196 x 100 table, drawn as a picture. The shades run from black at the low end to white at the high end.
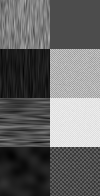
The table splits into 4 rows of 2 panels. Panel 1,1: middling, streaked downward. Panel 1,2: low, flat. Panel 2,1: very low, streaked downward, faint in contrast. Panel 2,2: high, checkered. Panel 3,1: low, streaked across. Panel 3,2: very high, checkered, faint in contrast. Panel 4,1: very low, smooth, faint in contrast. Panel 4,2: low, checkered.
